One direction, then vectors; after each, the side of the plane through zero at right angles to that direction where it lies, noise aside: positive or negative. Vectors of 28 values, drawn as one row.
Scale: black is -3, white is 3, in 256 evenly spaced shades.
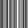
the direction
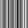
negative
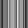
positive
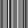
positive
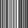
positive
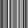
positive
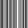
positive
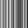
negative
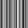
positive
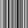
negative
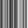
positive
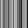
negative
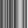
positive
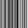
negative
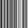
positive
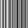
negative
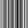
negative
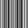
negative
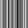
negative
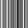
negative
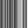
positive
